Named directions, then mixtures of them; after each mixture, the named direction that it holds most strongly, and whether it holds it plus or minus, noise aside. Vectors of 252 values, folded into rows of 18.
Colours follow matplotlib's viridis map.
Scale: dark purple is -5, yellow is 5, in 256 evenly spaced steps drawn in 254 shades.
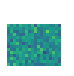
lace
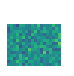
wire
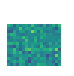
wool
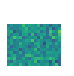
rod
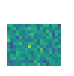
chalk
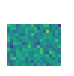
chalk, plus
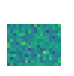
lace, minus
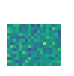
wire, minus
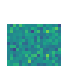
wool, minus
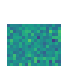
rod, plus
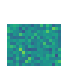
wool, minus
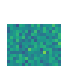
wire, plus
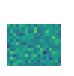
lace, plus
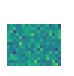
rod, plus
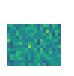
chalk, plus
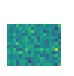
wool, plus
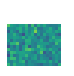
lace, plus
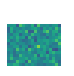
wire, plus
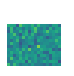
lace, plus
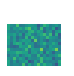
wire, minus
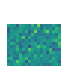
wire, plus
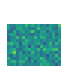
wool, plus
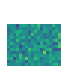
wire, plus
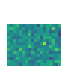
rod, minus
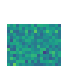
lace, plus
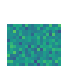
chalk, minus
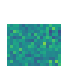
rod, minus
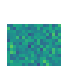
chalk, minus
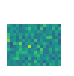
chalk, plus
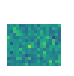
rod, minus
